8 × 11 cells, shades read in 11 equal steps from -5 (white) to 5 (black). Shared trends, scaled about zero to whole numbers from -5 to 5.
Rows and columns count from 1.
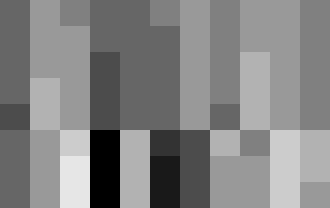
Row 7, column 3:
-4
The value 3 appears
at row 6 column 6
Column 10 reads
-1 -1 -1 -1 -1 -3 -3 -3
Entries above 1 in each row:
0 0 1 1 2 3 3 3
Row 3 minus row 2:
0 0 0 1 0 0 0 0 -1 0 0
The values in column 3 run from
-4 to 0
